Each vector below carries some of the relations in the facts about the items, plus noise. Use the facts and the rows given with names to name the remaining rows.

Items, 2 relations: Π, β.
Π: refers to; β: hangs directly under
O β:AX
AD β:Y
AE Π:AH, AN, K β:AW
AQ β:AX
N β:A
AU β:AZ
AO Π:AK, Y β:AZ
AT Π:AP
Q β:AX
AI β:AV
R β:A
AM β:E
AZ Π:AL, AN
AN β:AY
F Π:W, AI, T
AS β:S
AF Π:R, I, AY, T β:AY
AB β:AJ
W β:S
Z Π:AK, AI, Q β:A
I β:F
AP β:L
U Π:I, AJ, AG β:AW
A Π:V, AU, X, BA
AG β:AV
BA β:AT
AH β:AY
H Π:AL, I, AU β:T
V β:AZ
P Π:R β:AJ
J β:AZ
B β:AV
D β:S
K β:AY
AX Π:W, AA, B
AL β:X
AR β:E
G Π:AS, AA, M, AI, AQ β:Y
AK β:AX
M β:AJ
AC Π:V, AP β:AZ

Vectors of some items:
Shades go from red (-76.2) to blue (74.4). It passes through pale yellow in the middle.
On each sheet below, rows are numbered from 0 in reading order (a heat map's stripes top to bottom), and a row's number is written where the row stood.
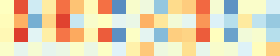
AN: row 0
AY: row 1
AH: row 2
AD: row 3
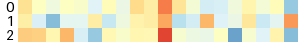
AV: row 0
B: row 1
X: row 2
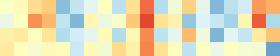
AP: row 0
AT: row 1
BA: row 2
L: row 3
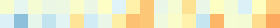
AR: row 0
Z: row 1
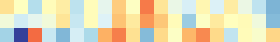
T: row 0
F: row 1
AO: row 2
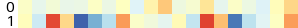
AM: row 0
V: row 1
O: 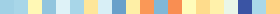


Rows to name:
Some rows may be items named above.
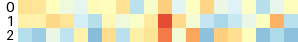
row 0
AL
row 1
A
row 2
AX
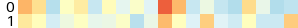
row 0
AJ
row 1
I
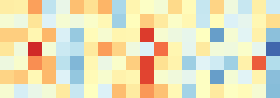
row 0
AE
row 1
H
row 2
X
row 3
AZ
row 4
AT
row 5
X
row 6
F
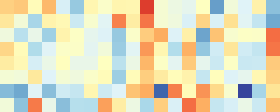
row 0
X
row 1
AA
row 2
P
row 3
AG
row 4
I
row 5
H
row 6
AK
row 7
J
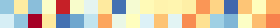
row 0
AF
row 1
AC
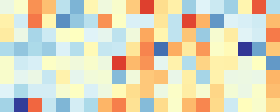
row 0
AT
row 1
AU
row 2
R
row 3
AQ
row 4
Y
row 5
U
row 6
G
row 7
AO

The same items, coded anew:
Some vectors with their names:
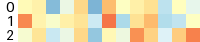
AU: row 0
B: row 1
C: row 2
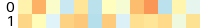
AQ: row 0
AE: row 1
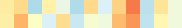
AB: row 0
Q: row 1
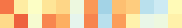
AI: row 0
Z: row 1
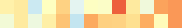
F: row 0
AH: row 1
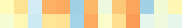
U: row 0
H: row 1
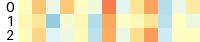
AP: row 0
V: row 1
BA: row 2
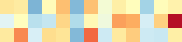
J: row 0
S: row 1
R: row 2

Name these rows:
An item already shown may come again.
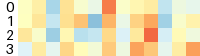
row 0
AC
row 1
I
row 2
P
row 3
AT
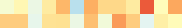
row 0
AN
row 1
G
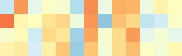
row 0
A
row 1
AI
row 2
H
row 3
AL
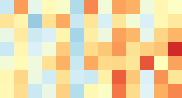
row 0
A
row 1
AO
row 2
X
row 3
AY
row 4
AN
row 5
AX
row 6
AA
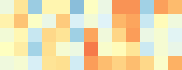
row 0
AJ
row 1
AK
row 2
H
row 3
AC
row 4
AF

